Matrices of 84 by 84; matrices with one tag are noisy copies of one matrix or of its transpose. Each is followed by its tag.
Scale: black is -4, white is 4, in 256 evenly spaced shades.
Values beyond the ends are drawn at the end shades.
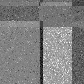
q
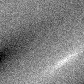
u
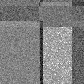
q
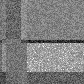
q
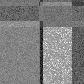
q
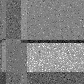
q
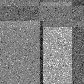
q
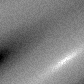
u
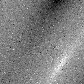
u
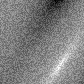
u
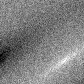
u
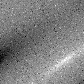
u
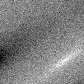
u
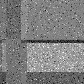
q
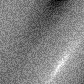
u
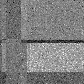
q
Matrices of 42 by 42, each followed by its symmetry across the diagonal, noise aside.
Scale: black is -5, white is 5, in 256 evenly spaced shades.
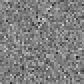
neither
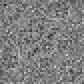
symmetric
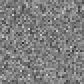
neither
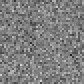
neither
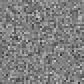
antisymmetric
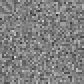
antisymmetric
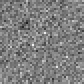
symmetric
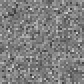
symmetric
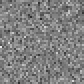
neither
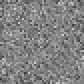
symmetric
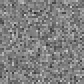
antisymmetric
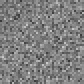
symmetric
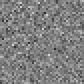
antisymmetric
